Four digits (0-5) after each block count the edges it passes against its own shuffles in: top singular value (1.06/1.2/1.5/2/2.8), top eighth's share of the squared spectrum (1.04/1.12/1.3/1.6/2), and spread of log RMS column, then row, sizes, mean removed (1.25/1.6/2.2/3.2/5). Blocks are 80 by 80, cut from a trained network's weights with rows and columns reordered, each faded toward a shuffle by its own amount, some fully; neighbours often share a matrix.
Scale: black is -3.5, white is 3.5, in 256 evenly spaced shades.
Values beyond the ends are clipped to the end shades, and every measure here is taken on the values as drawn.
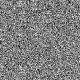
3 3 1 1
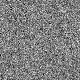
0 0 0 0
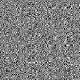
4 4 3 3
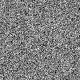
0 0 0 0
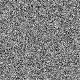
0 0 0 0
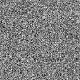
3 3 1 0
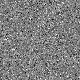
0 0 0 0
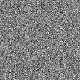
3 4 2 1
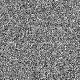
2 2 0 0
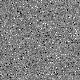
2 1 0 0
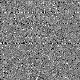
3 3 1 2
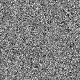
1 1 0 0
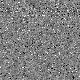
2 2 0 1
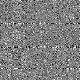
3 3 1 2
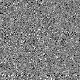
3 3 1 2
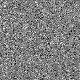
2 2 1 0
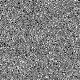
1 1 0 0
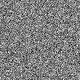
2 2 0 0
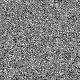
1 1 0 0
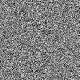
3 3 1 0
